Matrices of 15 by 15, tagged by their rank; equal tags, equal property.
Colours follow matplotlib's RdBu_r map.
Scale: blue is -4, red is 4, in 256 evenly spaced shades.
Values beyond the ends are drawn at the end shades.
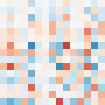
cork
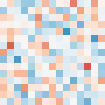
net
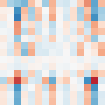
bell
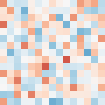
net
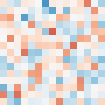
net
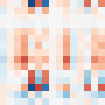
bell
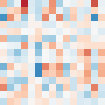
cork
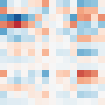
bell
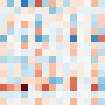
cork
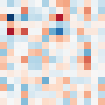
cork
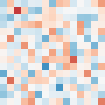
net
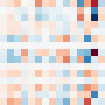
bell
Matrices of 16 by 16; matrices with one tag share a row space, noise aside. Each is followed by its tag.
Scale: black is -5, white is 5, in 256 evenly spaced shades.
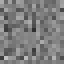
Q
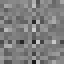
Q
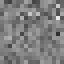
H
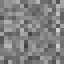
H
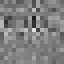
Q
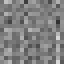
H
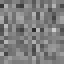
Q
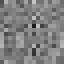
Q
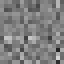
H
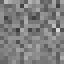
H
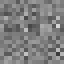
H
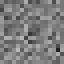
H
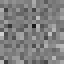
Q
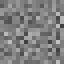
H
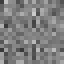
Q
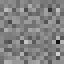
H
